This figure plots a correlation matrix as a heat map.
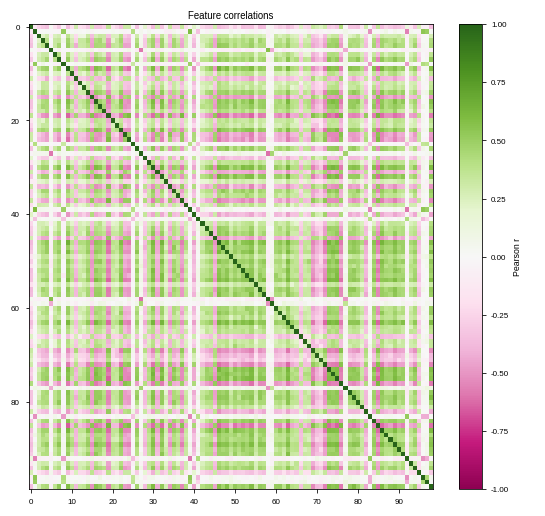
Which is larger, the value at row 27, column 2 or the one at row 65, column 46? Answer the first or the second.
the second
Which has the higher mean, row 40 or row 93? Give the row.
93
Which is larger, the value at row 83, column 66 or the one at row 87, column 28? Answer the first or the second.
the first
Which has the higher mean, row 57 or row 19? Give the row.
57
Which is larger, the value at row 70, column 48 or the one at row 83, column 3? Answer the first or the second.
the second
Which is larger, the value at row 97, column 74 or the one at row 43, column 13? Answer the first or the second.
the second
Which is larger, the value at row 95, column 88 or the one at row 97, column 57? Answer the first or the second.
the second
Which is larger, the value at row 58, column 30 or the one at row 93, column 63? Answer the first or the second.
the second
